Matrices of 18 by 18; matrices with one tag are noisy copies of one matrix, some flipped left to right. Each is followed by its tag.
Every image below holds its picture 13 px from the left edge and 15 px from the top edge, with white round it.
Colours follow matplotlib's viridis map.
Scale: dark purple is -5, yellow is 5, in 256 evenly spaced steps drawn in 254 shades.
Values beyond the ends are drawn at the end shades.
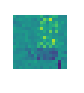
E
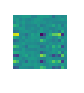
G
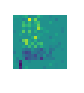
E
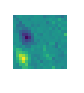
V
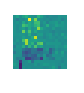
E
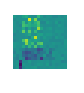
E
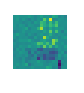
E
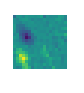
V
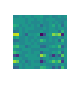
G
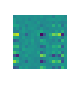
G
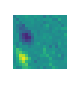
V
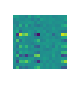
G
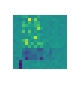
E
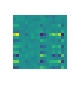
G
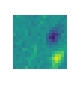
V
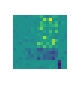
E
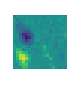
V
